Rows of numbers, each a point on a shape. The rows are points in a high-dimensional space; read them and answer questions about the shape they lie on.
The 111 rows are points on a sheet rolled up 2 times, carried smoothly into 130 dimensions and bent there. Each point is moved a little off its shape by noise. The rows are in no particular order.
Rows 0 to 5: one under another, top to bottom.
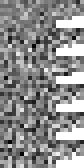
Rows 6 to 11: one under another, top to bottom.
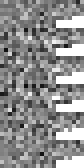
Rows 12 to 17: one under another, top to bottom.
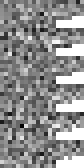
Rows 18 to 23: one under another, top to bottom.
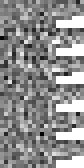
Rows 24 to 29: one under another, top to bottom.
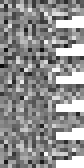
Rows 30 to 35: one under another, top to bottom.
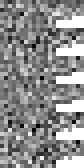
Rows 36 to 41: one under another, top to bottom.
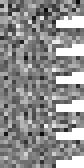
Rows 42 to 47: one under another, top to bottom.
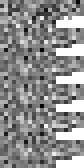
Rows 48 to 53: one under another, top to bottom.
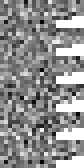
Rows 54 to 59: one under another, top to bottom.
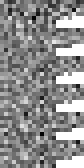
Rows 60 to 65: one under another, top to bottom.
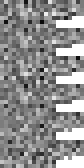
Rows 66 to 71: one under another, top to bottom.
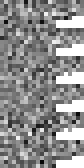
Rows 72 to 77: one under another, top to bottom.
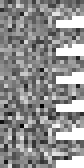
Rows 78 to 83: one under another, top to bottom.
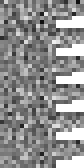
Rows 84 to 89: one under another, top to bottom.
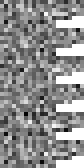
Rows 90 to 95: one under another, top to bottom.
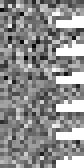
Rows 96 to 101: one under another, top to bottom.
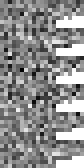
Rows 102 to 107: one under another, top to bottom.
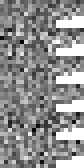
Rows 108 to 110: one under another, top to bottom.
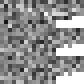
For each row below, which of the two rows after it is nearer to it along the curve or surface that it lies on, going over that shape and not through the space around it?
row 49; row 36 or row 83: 83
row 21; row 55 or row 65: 65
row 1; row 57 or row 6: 57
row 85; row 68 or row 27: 68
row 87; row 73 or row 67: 73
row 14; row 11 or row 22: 11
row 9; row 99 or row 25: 25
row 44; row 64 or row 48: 64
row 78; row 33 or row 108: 108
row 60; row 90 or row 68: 90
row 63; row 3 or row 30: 30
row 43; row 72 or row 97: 97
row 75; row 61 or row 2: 2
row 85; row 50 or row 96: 50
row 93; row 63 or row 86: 86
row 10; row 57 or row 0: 57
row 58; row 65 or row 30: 65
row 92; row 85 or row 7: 7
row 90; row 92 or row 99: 92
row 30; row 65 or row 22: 65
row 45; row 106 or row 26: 26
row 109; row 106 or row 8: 8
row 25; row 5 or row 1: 5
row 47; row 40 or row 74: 74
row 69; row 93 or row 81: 81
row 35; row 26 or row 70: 70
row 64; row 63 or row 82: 63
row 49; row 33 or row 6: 33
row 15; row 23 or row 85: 23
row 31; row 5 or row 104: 5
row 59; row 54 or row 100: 100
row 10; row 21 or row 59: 21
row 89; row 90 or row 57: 57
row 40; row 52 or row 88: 88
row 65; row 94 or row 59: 94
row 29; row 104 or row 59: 59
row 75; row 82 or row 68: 68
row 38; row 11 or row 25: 11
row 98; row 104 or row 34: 34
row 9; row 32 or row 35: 32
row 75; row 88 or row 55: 88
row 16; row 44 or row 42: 42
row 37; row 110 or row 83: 110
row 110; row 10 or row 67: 10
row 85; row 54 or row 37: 37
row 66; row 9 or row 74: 9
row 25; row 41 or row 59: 59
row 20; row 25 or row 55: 25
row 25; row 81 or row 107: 107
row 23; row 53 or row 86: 86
